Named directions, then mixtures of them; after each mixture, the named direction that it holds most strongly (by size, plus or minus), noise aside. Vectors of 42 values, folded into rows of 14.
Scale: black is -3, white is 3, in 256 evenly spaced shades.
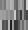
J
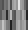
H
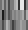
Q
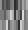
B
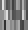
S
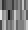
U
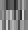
B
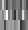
S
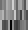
J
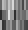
U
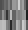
H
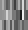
S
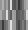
H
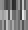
S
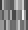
S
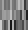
J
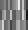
H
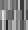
Q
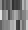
U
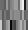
Q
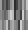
B
